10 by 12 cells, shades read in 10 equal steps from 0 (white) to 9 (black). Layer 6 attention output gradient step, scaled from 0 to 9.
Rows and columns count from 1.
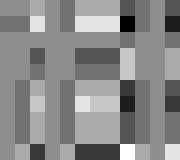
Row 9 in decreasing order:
6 5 5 5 5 4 4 4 3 3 3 3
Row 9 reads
4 5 3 4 5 3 3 3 6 5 4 5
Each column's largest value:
5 5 7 4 5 7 7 7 9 5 4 8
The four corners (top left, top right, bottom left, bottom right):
4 6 4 1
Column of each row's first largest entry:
9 9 9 3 3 9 9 9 9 3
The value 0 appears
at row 10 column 9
